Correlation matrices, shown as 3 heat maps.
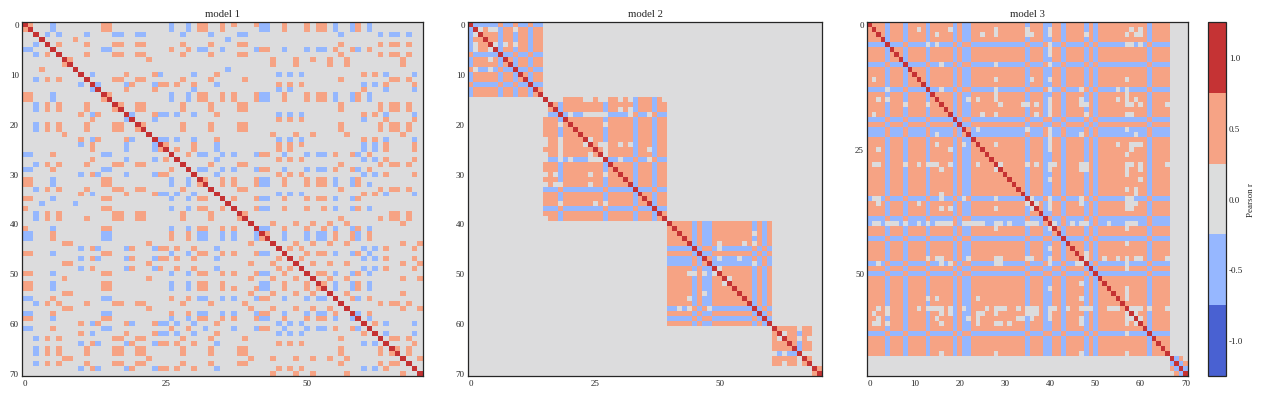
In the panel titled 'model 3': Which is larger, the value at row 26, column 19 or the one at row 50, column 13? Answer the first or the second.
the second
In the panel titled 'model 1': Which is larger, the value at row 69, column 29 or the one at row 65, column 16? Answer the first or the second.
the second
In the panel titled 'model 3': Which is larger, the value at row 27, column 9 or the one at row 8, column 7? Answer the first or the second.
the first
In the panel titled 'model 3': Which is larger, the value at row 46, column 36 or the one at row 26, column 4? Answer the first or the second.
the first
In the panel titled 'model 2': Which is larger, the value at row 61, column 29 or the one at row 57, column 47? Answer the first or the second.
the second
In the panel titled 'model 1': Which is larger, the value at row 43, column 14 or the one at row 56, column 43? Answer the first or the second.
the second
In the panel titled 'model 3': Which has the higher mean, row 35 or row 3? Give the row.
3
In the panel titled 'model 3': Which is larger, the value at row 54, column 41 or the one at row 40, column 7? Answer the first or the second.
the first
